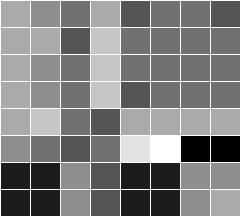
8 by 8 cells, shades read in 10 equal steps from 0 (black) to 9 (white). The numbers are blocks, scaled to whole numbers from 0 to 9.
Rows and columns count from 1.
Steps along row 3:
down down up down same same same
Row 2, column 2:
6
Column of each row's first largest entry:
1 4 4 4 2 6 3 8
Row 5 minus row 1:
0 2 0 -3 3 2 2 3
